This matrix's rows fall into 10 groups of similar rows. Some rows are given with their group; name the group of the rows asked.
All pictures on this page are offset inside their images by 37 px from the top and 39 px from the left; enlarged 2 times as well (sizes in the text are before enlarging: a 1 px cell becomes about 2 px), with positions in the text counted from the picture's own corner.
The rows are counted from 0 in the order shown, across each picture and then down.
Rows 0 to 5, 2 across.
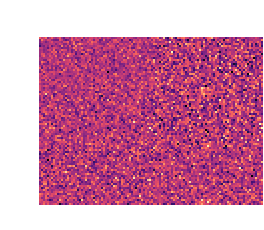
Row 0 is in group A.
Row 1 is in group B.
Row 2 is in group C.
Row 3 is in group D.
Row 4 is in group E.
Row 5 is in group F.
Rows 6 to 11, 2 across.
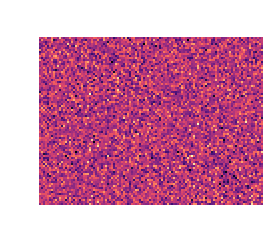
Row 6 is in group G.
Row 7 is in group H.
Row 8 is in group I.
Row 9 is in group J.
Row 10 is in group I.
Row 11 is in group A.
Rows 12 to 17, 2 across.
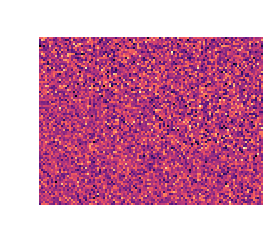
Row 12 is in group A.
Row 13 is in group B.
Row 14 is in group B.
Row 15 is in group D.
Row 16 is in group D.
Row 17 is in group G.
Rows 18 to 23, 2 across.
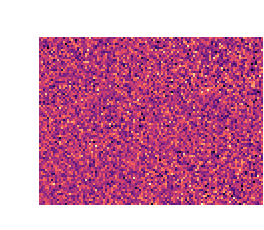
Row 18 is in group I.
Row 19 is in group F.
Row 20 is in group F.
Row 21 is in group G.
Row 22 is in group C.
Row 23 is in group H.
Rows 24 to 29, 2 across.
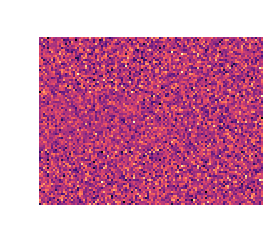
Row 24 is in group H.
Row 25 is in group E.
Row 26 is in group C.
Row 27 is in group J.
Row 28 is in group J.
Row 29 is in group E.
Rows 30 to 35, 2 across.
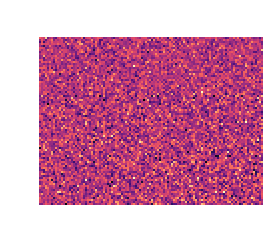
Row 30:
C
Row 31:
F
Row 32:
H
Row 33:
J
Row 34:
C
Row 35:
H
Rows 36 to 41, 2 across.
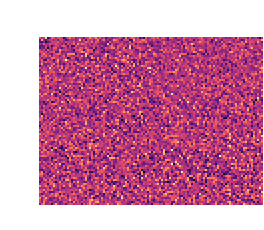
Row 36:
E
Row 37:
A
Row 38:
B
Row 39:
G
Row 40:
B
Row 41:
G
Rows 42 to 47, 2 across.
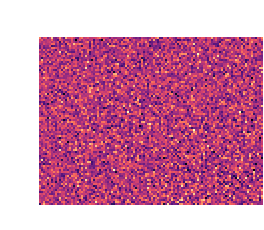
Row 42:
B
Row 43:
E
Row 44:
F
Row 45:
F
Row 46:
D
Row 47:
B
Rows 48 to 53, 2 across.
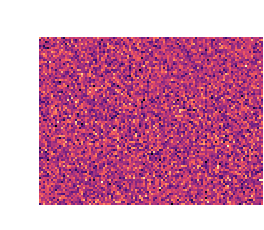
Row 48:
F
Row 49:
C
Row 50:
G
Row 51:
A
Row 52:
J
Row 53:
E
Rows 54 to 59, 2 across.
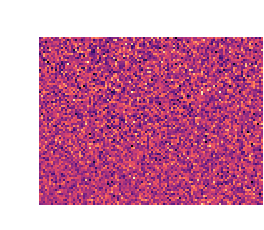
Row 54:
D
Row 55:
F
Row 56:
B
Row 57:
I
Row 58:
C
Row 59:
F
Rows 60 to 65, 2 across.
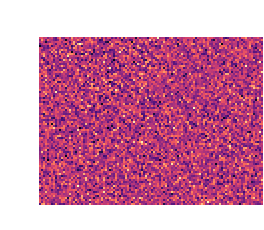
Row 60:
A
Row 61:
C
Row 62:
C
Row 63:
G
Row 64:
H
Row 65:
F
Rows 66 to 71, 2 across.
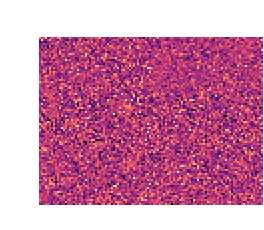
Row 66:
E
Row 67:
J
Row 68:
D
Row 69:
A
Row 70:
C
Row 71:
E
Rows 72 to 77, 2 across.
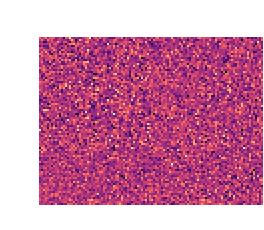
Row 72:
I
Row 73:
G
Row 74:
D
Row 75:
H
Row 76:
B
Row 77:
B
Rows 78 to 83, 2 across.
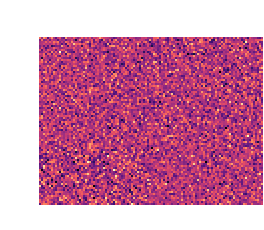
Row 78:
B
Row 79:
A
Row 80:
B
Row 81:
G
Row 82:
D
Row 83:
C
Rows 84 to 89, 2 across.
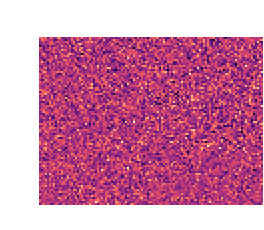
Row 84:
A
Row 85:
C
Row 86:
C
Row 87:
F
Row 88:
F
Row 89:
I
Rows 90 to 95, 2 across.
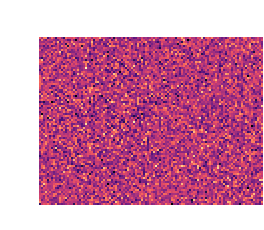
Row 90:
B
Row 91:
I
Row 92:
B
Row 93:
F
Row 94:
A
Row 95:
E
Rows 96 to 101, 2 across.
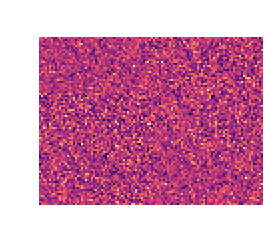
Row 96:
C
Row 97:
F
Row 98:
E
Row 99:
H
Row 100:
G
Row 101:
C
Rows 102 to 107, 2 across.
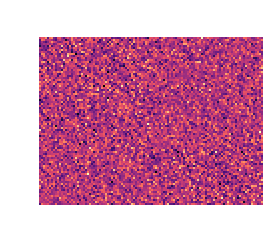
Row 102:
A
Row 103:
I
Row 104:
D
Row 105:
G
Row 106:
D
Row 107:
A
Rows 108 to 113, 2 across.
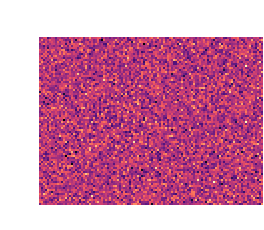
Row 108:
H
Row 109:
C
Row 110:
F
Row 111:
C
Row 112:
I
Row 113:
J
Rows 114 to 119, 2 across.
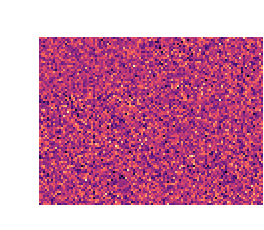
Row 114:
C
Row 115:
I
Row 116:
A
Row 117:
I
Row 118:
A
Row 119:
A
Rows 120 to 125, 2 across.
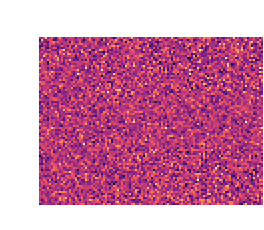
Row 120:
J
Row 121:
D
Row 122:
J
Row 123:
C
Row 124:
G
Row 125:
B
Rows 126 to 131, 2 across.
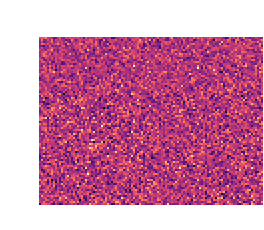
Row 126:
C
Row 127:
J
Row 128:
F
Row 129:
A
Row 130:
D
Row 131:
A
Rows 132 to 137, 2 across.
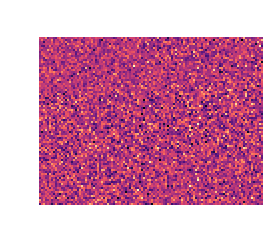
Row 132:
C
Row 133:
J
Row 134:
F
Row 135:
D
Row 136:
F
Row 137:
H
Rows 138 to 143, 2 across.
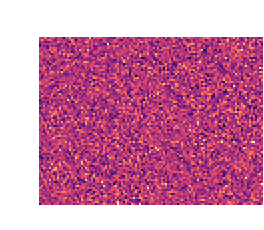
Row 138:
I
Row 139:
D
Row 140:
G
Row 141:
H
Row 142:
G
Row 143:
C
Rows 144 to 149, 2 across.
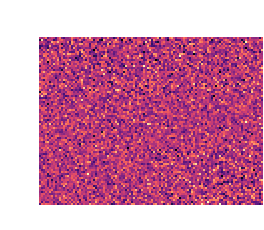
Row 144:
J
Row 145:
A
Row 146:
E
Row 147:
C
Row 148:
D
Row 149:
F
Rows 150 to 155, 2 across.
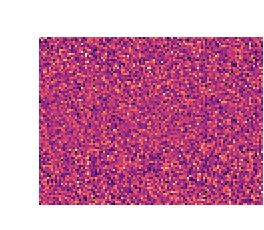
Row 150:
E
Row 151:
B
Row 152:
A
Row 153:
B
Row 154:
D
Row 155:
G
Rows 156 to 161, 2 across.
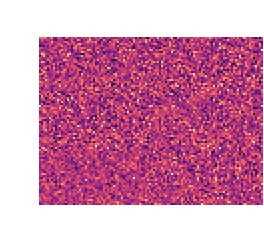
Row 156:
A
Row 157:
F
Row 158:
F
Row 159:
F
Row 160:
C
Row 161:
H
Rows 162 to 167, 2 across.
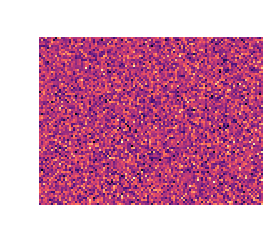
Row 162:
J
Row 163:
A
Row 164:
B
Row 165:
A
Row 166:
B
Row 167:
J
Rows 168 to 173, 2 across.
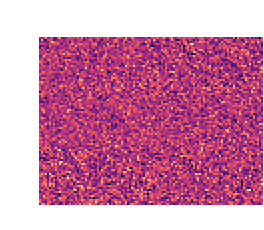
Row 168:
J
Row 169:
A
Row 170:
A
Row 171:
B
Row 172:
F
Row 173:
I
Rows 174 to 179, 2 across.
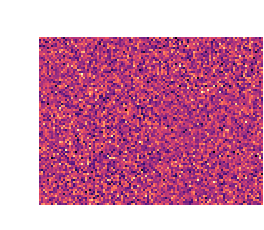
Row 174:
F
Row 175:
F
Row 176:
H
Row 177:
C
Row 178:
B
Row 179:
J
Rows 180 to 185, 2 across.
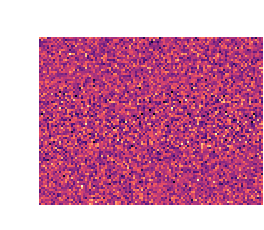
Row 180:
E
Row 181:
E
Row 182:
B
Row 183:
B
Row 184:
F
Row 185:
J
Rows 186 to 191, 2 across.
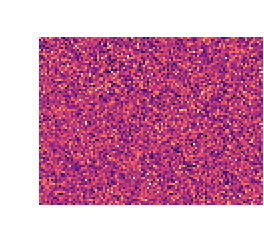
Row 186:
F
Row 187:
D
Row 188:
H
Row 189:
E
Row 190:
C
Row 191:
A
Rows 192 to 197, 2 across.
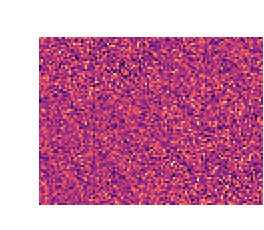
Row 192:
B
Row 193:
A
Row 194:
A
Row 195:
H
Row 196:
A
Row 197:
B
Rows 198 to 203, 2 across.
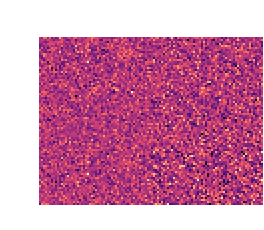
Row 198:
D
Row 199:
B
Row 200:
I
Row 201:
G
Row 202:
D
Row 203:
A
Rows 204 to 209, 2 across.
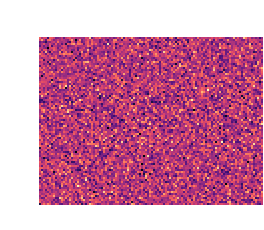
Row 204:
I
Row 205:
F
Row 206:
A
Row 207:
A
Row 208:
H
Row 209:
G
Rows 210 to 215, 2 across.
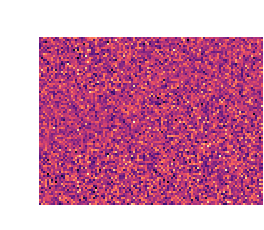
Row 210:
D
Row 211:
I
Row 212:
C
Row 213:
F
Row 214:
D
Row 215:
D
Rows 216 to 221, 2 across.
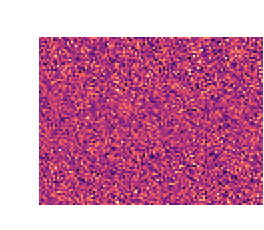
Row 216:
G
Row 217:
D
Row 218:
D
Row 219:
A
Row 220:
G
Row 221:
A
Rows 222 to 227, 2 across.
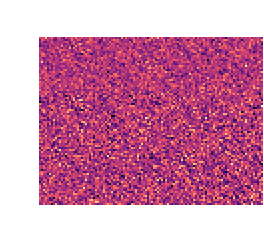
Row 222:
A
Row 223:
C
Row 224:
A
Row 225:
F
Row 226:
B
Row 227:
A
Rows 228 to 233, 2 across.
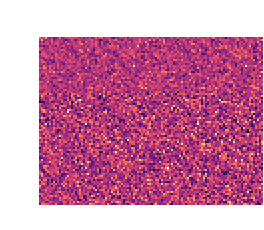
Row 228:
C
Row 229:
C
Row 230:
A
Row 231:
B
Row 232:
D
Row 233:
G
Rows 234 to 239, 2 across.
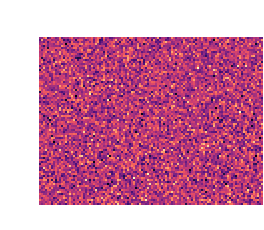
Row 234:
H
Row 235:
J
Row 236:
I
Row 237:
F
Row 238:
C
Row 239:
G
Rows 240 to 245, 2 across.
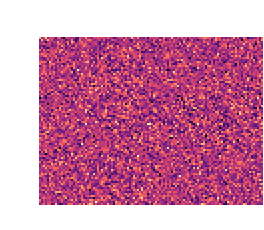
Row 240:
F
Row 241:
G
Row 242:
E
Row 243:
A
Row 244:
F
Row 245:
D
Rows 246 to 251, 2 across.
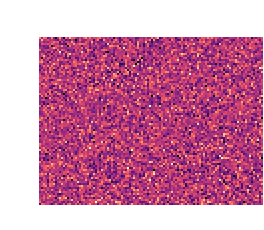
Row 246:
B
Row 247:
E
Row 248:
F
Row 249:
J
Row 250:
F
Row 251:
B
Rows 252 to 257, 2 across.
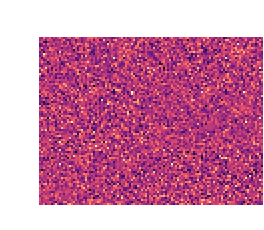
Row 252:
D
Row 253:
D
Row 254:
F
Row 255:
C
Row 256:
B
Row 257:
B
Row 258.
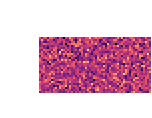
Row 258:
I
